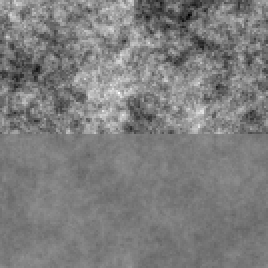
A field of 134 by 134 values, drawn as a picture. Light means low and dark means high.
A few values lie far out on both sides of the bulk. Overall the values sit about 50% of the way up the scale. The bottom part is calmer, past a seam about 50% of the way down. The texture is blotchy. No single row or column stands out from its neighbours.
